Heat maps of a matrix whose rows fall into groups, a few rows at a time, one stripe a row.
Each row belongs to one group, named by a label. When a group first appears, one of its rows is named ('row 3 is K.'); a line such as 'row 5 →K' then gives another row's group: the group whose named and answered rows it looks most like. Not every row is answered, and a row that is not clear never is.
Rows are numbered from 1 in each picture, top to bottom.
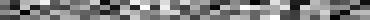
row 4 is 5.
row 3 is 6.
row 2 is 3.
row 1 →5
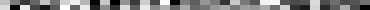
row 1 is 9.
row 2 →3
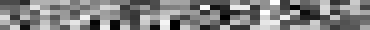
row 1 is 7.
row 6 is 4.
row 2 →5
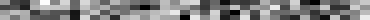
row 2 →7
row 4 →6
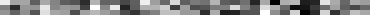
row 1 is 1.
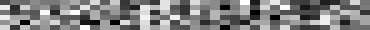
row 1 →5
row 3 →5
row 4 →1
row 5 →4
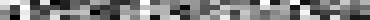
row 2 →3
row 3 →3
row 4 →3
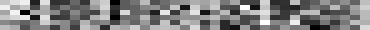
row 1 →1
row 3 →4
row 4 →1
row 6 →6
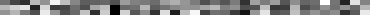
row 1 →7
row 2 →1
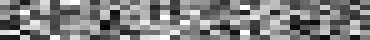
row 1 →9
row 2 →5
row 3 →4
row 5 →5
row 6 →5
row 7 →1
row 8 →3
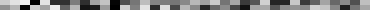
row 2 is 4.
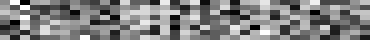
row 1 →4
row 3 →6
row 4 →4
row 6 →5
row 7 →7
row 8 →3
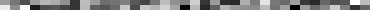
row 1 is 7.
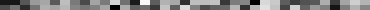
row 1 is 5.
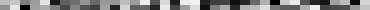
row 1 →4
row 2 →4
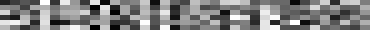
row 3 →9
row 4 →5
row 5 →1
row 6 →9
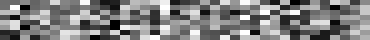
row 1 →3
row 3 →4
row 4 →5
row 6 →6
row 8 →3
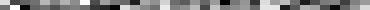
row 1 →9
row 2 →6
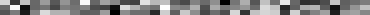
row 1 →9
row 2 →6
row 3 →7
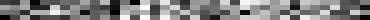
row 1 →3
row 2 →3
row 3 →7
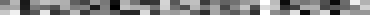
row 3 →1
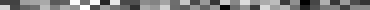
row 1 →5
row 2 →9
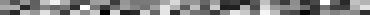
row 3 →5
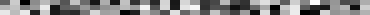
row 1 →4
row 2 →4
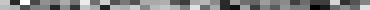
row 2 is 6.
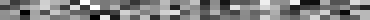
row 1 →7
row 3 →6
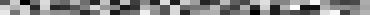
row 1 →4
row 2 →1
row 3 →1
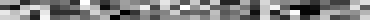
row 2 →5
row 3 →1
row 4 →1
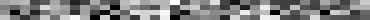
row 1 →6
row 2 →7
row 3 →3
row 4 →9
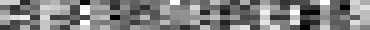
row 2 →7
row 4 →1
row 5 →7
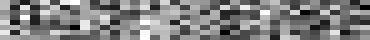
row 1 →9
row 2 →3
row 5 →3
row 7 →9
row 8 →4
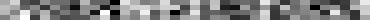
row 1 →6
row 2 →6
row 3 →4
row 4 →4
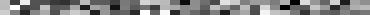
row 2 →1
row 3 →9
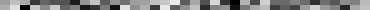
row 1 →6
